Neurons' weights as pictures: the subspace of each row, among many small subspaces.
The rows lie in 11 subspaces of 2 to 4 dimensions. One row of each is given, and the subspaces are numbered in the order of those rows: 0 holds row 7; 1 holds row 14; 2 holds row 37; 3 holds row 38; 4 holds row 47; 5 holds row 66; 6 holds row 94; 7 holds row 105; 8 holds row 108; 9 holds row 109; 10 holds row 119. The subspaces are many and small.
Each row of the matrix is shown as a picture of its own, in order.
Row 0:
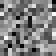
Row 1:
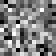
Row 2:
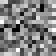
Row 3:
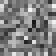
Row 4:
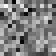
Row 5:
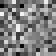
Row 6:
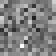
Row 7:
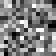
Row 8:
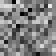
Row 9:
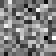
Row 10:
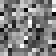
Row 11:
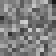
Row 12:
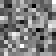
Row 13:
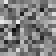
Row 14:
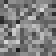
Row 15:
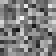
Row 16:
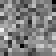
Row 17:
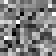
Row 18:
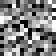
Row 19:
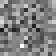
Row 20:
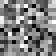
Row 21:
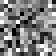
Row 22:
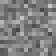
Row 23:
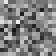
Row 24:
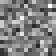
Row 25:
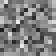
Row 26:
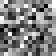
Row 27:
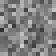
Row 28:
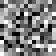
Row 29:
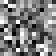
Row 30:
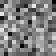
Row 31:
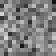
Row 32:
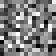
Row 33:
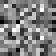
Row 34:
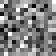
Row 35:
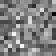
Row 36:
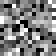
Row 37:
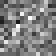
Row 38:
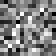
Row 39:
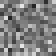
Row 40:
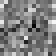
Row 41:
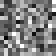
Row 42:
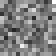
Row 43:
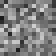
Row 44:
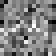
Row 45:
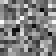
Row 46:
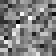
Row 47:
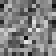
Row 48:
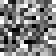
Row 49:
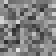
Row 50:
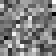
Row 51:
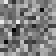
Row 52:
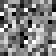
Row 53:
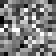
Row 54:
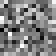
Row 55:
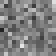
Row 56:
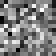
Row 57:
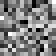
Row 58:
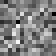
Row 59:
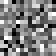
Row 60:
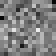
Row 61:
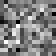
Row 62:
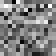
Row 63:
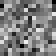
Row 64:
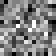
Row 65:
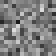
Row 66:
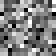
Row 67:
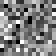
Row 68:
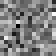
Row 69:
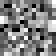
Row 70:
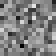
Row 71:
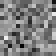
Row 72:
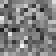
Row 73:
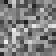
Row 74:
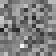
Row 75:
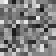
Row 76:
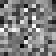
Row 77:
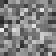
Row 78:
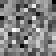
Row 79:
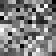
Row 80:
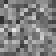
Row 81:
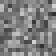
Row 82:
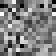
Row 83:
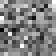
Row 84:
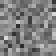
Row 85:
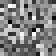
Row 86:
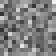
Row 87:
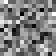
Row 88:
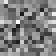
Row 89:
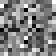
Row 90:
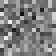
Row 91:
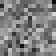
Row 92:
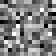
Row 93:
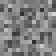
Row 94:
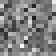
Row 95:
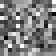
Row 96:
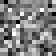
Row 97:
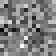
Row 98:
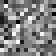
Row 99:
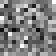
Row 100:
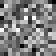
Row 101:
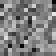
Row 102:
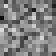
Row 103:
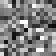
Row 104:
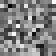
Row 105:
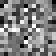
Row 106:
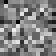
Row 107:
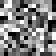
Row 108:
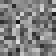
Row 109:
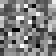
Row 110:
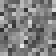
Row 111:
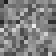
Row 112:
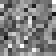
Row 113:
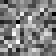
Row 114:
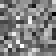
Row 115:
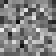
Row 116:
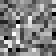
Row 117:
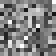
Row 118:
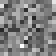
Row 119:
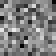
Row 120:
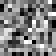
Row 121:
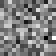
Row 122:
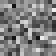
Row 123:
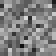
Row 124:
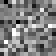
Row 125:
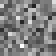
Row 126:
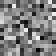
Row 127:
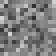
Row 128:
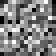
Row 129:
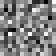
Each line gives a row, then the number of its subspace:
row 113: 3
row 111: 4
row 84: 10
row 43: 1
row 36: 0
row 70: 3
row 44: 4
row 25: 3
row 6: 6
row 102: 2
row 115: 3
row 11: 0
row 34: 1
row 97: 5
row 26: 2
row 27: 5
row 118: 7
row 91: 7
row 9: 0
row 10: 5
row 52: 5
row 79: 2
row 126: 0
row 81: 4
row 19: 7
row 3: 4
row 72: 10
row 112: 6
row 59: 0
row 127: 1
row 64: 4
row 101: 6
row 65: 8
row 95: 9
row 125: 3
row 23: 6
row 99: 10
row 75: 0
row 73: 8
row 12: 8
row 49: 1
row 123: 4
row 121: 0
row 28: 9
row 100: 4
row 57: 0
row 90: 5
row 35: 3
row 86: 1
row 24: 9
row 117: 5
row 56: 1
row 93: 4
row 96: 7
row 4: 2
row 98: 2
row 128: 0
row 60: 9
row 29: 5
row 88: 3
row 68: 10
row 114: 3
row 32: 9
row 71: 10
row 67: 2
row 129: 0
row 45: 9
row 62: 2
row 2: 0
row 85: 5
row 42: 8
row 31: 1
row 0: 6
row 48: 8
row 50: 7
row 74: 4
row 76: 7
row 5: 2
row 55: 2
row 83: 2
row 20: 9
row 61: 1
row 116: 1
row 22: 9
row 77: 4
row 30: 1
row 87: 4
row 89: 7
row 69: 8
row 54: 10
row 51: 8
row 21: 5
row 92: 9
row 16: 2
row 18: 0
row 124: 8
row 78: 9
